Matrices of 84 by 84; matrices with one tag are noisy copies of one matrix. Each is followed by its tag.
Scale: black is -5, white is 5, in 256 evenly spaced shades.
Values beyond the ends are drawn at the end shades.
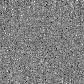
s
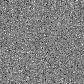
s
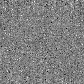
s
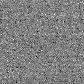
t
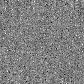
s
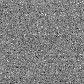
t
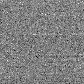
t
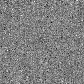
s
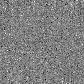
s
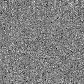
s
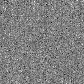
s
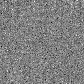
s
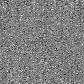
s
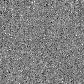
s
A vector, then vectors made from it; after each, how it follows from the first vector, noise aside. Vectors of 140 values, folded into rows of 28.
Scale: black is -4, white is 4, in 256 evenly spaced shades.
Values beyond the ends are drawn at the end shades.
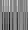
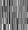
sign-scrambled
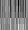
reversed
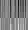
reversed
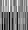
scaled up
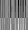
reversed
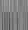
shrunk
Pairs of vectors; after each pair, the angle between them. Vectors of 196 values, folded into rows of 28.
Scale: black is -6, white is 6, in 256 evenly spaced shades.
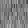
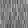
nearly opposite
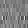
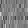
partly aligned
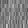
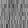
nearly opposite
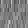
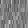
nearly parallel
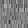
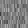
orthogonal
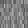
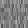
partly opposed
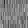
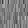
partly opposed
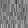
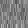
nearly parallel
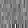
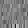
nearly opposite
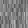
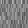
partly opposed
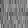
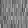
partly aligned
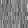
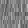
nearly parallel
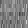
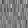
partly opposed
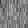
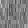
nearly opposite
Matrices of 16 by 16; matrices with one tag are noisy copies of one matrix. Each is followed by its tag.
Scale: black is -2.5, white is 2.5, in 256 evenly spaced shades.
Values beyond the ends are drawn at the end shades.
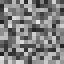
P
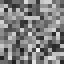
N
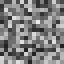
P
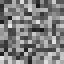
P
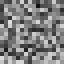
P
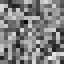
N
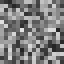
N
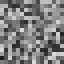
N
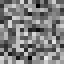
P
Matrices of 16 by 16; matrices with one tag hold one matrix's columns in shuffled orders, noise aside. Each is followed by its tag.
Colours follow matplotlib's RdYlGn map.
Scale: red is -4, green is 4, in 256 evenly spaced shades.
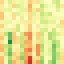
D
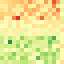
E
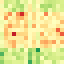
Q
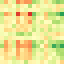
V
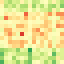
Q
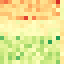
E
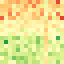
E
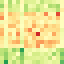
Q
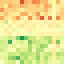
E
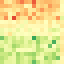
E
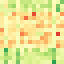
Q
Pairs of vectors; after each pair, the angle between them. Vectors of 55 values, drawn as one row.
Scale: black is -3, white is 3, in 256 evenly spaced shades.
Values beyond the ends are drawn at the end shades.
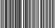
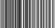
nearly parallel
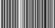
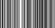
partly aligned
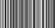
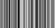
partly opposed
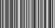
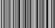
nearly opposite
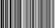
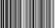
nearly parallel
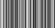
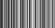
orthogonal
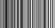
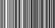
nearly opposite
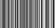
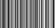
nearly parallel
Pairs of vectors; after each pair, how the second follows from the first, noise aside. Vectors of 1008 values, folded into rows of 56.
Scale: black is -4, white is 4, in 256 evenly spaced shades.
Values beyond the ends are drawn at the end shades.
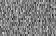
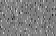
partly zeroed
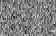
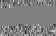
partly zeroed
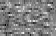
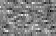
reversed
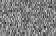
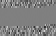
partly zeroed
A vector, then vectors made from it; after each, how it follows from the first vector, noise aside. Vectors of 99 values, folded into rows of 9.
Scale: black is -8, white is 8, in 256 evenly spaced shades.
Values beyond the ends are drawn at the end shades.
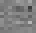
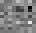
scaled up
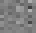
sign-scrambled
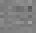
shrunk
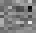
scaled up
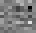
scaled up
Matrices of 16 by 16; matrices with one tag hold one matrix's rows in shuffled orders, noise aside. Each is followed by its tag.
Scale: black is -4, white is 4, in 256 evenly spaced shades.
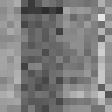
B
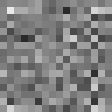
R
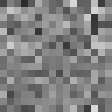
R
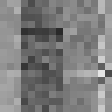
B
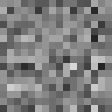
R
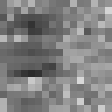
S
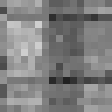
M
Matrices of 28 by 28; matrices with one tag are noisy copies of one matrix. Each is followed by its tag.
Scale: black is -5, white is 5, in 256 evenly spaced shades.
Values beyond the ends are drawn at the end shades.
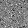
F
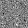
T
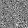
T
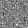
T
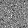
F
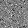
F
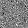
T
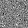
T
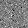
F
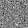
T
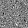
T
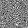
T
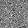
F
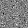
T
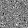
T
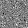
T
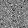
F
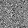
F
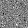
T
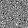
T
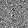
F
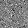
F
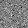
F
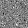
T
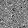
F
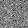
F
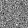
T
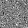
T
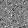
F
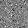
F
